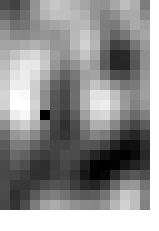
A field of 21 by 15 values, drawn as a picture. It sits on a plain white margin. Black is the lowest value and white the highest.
Mirror symmetry: none. Lone odd cells: 1, lower than its neighbours. Average level on the scale: 50%. Ninth with the highest average: middle left.
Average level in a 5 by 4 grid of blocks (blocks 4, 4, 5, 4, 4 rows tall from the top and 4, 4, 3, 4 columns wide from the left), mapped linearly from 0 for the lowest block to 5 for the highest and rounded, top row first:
2 4 3 3 | 5 3 3 2 | 5 2 4 3 | 2 1 1 0 | 1 2 1 3
